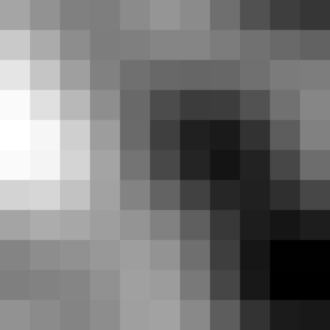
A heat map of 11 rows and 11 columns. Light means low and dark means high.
Ninth with the lowest average: middle left. Lone odd cells: none. Slope: up to the right. Stripes: none. Calmest part: bottom left. Ninth with the highest average: bottom right.
